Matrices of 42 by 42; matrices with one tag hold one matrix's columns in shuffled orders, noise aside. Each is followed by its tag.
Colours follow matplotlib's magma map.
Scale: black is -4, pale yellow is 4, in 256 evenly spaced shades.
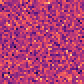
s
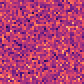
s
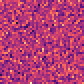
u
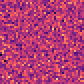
s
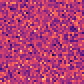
s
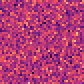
u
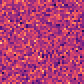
u
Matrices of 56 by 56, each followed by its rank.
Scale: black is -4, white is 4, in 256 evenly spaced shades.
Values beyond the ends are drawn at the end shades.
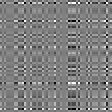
one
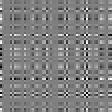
one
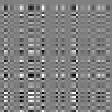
one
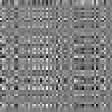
two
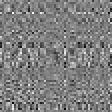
five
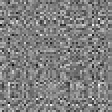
five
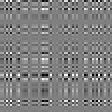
one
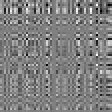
two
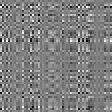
two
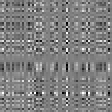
two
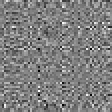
five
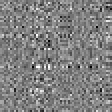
five
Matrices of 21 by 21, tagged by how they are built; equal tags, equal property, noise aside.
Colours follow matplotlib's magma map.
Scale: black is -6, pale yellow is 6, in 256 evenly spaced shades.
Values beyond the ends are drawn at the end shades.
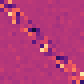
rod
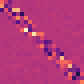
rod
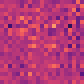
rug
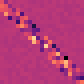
rod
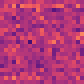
rug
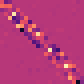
rod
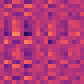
rug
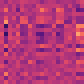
rug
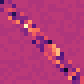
rod
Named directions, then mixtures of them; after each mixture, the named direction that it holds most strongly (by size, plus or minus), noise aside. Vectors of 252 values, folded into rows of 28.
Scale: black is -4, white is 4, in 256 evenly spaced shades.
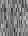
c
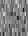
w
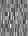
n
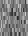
w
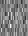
n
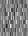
n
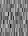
n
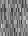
c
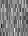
c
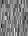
c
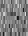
w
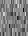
w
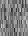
c
